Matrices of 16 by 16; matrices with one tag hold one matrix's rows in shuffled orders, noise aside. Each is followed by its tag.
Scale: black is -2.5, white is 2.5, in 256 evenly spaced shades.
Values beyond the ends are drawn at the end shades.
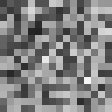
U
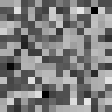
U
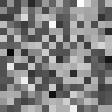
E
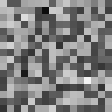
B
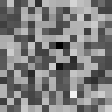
E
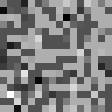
U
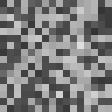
E
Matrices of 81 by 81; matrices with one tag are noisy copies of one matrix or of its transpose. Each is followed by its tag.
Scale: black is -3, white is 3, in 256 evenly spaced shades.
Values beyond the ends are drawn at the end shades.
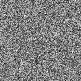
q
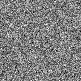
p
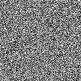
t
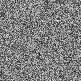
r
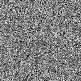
q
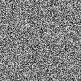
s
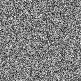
p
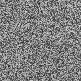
s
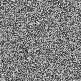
t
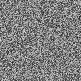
t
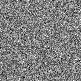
p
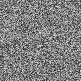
r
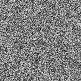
q
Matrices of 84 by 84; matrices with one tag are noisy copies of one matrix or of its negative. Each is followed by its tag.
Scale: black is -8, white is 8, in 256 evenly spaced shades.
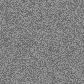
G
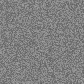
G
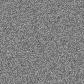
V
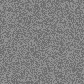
G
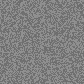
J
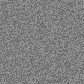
V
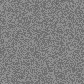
G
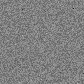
V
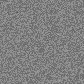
V
